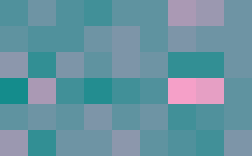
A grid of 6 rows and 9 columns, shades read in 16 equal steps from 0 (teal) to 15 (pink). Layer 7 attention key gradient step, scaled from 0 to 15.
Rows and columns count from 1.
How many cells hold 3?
5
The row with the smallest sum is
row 3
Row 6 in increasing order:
2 3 4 5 6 6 7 8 9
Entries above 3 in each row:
8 9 6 5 8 7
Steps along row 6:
down up same up down down down up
